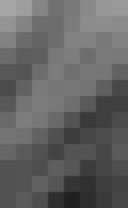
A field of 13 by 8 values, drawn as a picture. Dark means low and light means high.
Grain: diagonal, up to the right. Slope: up to the top. Average level on the scale: 40%.
